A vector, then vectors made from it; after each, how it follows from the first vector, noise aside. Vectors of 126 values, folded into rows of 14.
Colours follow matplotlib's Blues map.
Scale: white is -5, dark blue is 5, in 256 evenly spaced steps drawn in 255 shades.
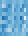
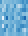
reversed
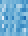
reversed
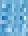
copied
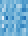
reversed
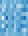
reversed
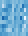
copied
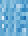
reversed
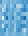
reversed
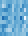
copied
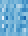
reversed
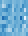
copied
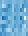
copied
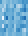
reversed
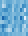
copied
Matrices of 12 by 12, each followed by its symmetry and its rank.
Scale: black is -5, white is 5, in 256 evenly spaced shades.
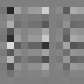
neither, rank one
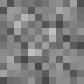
symmetric, full rank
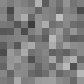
neither, full rank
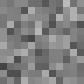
antisymmetric, full rank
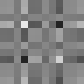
symmetric, rank one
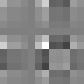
symmetric, rank one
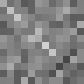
symmetric, full rank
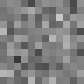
antisymmetric, full rank
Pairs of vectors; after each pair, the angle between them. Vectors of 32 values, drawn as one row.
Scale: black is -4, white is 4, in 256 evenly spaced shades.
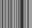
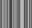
partly opposed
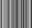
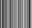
nearly opposite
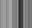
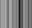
nearly parallel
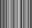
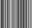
orthogonal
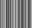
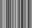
nearly parallel
